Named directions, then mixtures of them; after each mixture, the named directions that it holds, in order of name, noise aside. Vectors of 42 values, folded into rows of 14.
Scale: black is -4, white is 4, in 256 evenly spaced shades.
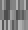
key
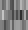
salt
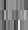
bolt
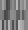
key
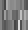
bolt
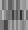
salt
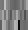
bolt, key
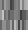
bolt, salt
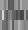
key, salt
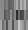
key, salt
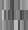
bolt, salt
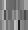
bolt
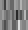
bolt, key, salt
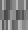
key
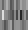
salt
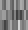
bolt, salt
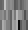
bolt, key, salt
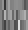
bolt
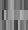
bolt, salt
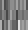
bolt, key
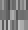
key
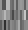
bolt, key, salt
